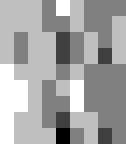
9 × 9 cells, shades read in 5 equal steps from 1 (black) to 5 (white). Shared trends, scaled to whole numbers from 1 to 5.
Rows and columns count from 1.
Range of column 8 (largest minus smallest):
1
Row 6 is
5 5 4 3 4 5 3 3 3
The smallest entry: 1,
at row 9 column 5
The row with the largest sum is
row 6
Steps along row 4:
down up same down up up down up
